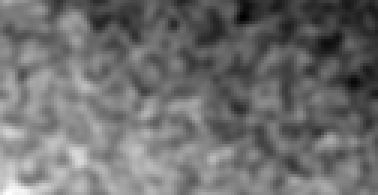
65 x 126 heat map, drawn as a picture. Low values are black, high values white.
Grain: blotchy. Slope: up to the bottom left. Ninth with the highest average: bottom left. Stripes: none. Lone odd cells: none. Mirror symmetry: none.
